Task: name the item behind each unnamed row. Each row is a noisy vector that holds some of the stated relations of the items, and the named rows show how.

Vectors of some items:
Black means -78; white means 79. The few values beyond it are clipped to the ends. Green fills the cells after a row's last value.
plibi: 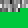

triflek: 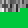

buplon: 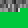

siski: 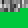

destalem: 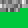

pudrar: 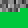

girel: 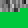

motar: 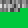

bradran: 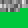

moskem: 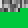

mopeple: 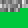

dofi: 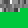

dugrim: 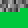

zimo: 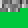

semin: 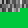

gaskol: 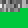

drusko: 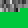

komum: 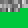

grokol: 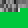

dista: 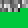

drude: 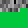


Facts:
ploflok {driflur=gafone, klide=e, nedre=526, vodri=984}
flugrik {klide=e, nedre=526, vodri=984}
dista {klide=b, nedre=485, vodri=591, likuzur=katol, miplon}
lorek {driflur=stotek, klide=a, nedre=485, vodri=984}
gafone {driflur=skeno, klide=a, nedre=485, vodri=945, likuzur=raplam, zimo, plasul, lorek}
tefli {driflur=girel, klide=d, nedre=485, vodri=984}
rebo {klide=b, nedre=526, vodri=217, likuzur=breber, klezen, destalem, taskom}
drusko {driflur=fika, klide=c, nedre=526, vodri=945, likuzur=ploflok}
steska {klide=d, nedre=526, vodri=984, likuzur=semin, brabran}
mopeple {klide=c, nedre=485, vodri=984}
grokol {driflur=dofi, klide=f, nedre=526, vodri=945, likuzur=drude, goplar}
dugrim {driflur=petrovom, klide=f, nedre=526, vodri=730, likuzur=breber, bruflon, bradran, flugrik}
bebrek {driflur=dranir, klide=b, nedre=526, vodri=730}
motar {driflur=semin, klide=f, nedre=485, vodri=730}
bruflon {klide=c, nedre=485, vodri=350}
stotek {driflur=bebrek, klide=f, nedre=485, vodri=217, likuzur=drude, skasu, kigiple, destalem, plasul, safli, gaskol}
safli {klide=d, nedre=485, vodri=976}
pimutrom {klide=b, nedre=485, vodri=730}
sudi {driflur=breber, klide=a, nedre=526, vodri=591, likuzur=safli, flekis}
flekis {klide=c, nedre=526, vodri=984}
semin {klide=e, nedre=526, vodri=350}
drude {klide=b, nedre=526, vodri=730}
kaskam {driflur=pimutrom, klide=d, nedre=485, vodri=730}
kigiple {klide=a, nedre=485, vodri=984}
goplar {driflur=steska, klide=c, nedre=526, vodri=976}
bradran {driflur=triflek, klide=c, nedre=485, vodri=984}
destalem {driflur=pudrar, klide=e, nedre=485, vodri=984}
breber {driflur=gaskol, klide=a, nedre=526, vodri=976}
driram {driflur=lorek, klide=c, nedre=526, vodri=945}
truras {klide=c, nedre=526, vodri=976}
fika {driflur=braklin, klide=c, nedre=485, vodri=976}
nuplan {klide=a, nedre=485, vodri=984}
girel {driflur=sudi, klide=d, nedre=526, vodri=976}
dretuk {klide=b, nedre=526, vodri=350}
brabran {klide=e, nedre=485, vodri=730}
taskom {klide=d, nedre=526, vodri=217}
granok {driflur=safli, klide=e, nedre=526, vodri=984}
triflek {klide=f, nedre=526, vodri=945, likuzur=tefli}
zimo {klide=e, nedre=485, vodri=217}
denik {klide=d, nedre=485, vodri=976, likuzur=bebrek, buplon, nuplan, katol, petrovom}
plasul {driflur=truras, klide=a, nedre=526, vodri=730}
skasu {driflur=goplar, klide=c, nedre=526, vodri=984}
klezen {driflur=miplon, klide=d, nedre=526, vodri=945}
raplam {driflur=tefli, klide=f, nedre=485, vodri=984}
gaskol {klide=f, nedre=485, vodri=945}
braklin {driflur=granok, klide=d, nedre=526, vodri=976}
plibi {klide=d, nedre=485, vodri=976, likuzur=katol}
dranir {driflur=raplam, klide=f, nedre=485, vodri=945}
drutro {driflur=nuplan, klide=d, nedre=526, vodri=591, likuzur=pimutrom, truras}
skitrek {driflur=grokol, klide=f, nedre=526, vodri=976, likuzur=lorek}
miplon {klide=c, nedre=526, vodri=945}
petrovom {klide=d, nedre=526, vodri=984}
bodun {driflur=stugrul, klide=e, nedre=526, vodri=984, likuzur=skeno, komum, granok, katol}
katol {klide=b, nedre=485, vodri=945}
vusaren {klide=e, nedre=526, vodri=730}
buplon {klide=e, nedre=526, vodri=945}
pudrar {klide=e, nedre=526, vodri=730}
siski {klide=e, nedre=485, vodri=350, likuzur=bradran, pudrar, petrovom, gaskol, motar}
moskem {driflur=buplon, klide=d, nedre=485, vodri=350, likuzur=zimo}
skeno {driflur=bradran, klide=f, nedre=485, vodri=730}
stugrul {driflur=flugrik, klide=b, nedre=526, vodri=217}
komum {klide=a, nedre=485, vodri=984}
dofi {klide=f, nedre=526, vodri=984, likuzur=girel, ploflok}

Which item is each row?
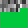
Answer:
truras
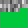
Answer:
nuplan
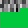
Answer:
drutro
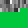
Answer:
ploflok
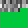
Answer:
gafone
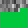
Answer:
breber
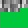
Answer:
stotek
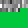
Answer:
fika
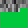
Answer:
driram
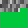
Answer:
stugrul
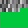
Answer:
steska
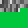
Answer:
rebo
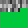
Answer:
skeno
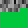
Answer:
plasul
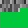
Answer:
dretuk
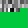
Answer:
pimutrom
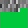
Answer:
granok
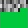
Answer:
brabran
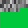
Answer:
sudi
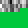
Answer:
tefli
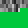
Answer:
klezen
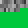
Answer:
skitrek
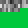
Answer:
katol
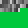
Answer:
taskom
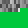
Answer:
skasu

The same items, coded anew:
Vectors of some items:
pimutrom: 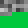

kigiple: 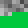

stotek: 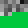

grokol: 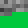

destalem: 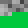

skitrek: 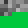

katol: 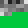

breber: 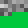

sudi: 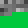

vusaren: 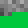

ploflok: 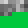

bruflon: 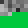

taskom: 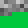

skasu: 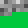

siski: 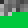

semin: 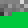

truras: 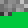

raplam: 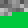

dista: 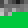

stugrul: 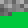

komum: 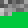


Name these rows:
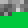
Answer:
girel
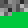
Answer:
gafone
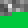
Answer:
bodun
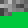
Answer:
dugrim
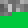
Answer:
granok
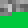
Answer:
petrovom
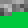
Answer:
flugrik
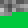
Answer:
fika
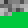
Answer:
zimo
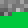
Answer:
braklin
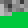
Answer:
safli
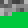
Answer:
skeno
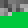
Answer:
moskem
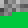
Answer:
drude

